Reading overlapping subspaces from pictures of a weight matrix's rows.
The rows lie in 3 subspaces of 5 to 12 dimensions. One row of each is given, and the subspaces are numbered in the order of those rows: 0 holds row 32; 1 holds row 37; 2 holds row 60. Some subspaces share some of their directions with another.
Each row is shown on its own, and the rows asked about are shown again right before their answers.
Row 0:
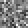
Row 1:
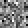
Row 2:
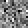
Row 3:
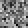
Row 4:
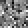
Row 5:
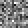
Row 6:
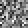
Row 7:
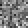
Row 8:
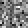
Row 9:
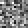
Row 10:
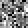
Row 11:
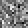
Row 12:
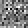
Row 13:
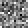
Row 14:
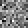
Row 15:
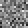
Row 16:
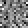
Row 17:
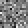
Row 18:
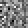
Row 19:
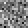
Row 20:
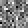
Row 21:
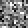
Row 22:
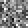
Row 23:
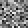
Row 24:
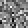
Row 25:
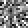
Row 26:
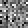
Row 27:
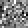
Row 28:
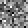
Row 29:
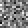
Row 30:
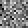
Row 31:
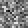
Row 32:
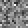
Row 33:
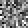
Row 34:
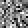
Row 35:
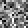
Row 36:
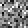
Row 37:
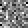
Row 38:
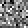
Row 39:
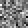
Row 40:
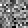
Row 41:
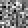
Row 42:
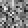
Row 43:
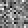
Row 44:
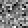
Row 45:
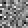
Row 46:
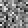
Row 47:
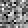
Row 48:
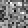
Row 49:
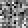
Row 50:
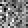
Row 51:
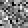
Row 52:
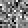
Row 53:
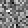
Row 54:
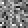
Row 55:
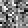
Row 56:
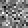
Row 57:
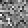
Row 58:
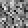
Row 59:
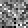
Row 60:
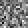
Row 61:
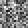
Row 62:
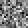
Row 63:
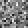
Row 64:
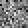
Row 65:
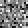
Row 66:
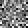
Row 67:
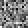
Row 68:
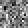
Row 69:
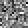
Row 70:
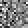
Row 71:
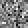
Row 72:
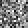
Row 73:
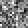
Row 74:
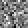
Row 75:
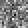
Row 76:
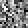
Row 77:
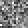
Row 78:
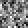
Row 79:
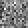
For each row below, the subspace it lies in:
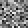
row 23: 0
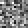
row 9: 2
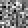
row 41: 2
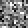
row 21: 2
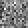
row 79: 1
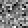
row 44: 0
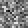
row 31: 0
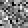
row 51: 2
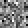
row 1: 0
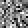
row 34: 2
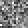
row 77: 2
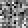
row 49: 2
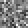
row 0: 1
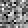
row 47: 0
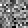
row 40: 0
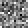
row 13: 0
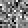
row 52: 0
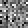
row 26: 2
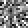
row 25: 1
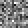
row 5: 0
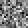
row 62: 1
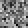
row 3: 2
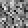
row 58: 2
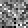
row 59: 0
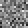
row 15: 0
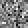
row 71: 0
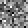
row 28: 0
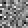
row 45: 1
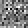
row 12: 0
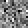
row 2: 2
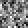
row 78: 2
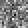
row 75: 2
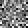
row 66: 0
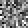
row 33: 1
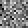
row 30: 1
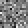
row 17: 0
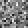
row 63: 0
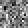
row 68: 1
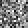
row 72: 0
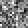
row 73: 2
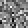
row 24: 0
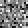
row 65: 0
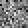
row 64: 2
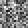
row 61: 0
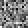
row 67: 0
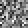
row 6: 2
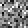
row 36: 0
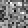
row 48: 2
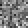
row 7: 2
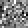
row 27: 1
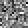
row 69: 0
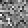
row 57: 0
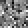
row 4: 2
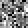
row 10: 0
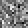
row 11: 0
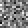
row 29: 1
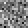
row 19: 2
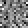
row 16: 1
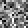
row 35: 0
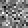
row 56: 0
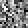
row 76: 1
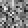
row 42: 2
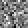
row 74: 0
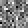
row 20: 0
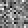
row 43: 0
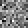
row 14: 0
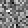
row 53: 0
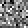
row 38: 0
